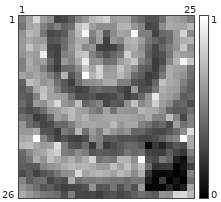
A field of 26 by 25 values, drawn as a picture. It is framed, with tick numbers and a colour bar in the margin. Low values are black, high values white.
No single row or column stands out from its neighbours. Values change most from cell to cell in the bottom right. Rings spread out from the top middle. An odd patch, lower than its surroundings, sits in the bottom right.
